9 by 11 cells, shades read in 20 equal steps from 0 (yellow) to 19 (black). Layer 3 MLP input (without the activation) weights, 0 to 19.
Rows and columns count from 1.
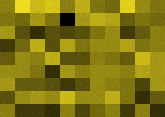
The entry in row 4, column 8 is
7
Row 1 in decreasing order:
10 9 9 8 8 7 4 3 2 1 0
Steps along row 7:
up same up up down down up up up down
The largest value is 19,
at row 2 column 5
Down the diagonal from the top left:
8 10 15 12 12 8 7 4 14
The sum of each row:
61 98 119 90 91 85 109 88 127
